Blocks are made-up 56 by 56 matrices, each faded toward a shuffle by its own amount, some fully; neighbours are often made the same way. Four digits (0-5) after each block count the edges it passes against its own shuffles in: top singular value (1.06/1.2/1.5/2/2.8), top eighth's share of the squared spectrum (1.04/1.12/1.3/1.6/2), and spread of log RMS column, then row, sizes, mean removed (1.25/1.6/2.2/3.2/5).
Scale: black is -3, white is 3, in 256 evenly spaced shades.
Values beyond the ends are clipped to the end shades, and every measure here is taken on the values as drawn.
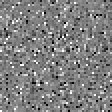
2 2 1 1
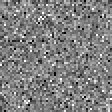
0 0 0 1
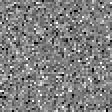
0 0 0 0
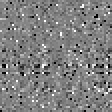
3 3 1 2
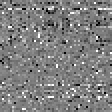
4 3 1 2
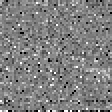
3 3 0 2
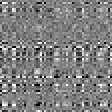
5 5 3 4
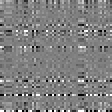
5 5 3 4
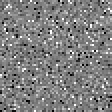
1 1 0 0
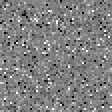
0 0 0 0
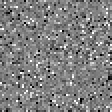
2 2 0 1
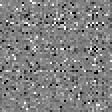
3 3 1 2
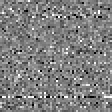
2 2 0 3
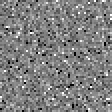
0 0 0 0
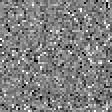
0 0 0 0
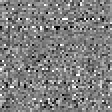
1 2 0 3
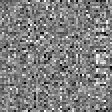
4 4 2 2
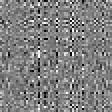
4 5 4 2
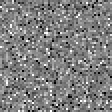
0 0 0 0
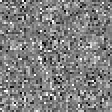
3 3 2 1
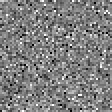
0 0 0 0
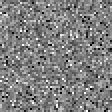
0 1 0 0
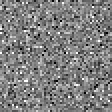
0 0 0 1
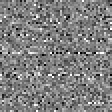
1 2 0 3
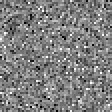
1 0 0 0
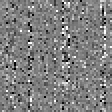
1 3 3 0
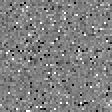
1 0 0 0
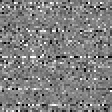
2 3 0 3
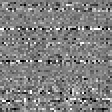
2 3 0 4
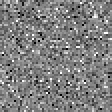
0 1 0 1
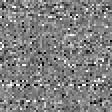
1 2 0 2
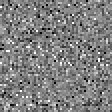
1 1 0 1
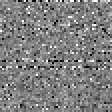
2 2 0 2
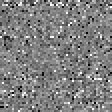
1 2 0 2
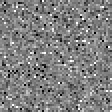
0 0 0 0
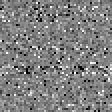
1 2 0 2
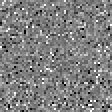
0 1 0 1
